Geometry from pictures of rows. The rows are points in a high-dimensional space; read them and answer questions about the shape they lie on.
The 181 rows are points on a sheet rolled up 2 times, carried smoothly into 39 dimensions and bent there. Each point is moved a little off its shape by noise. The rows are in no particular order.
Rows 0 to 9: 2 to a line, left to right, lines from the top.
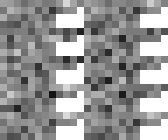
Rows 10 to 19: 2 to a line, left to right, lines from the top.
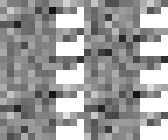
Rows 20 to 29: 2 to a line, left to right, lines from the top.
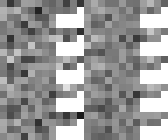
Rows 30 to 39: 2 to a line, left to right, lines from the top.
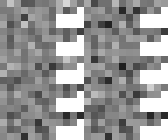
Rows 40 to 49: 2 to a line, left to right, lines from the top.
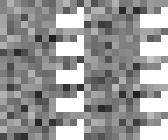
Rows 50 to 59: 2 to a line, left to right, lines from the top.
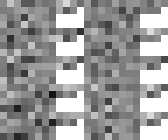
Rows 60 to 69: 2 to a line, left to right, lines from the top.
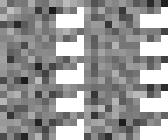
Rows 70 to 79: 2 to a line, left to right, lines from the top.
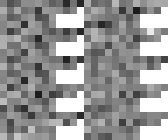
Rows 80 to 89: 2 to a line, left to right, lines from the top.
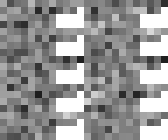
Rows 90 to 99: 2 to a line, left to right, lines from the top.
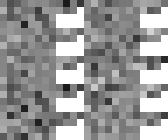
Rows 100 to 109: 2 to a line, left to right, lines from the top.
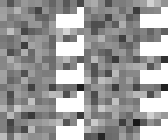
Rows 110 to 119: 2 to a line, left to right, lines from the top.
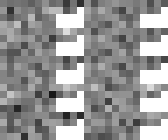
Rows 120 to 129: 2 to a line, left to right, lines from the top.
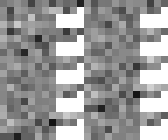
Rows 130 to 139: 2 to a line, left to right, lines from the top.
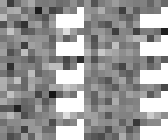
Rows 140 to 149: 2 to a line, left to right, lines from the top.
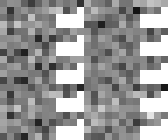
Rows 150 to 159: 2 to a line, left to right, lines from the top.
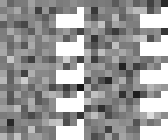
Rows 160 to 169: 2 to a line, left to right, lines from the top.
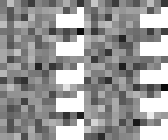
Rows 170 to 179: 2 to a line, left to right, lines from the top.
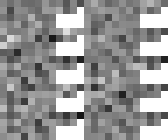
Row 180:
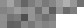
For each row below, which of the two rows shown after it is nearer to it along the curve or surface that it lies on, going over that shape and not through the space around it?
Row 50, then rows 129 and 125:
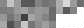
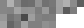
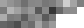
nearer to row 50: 125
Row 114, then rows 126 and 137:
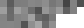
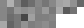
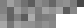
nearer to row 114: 137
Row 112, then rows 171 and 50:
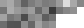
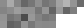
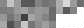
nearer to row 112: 50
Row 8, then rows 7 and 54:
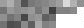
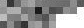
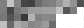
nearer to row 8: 54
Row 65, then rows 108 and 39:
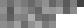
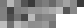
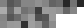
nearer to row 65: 108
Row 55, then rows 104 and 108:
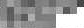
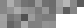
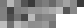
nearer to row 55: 104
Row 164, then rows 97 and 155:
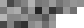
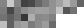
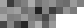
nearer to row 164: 155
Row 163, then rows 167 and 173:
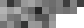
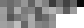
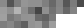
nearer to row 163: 167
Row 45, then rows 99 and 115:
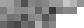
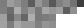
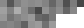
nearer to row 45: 115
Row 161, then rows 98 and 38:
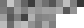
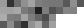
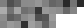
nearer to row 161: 38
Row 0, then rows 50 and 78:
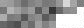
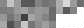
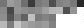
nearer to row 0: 50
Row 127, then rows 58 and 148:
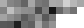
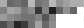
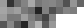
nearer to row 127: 58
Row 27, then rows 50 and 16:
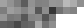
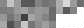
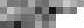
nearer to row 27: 50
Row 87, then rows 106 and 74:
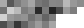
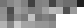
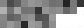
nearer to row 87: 74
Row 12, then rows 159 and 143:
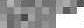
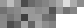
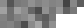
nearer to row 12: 143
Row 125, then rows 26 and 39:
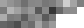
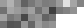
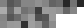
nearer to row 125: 26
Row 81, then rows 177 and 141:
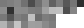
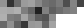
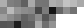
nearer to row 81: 177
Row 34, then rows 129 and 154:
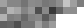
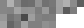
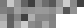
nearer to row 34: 154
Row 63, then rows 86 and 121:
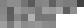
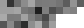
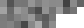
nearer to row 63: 121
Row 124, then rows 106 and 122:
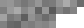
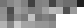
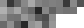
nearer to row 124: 106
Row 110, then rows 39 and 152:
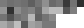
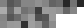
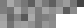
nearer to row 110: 39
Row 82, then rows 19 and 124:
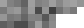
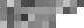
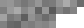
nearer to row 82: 19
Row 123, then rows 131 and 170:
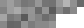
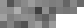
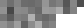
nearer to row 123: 170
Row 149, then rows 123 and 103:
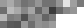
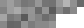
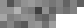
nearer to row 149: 103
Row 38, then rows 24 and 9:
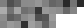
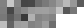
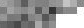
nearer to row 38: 24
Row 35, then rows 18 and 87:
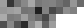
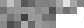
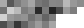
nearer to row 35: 87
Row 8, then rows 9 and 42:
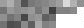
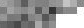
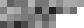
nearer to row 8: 9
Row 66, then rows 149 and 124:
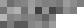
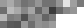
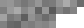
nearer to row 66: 149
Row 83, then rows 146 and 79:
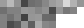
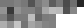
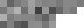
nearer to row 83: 79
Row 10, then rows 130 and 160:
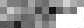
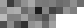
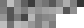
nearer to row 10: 130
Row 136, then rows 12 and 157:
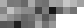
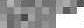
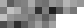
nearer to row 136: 157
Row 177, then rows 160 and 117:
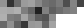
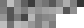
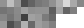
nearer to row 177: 160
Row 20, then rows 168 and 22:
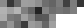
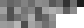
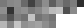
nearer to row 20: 168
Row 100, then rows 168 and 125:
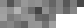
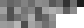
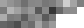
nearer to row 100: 125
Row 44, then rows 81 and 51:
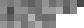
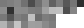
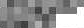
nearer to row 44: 51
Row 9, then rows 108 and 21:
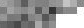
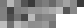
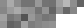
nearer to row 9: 108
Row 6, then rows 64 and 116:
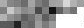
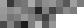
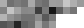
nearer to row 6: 116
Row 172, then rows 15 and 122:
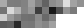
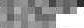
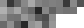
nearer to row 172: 122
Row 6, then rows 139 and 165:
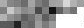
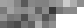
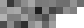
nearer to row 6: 165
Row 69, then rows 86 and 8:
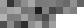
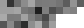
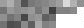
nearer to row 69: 86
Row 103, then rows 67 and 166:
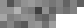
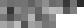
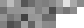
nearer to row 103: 166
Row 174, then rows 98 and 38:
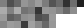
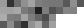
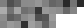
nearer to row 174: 38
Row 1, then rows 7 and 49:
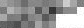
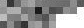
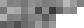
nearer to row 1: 49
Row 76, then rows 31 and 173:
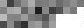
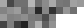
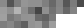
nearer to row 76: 31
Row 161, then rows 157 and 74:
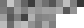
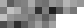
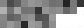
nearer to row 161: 74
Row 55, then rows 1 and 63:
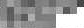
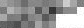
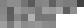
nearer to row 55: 63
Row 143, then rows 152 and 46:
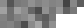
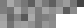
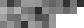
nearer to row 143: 152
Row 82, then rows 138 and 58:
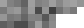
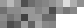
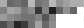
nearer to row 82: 138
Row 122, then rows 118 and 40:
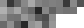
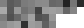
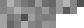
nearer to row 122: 118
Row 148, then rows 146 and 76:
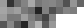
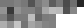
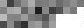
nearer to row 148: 76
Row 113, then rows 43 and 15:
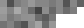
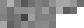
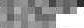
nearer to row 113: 15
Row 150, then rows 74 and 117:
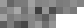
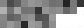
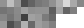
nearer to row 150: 117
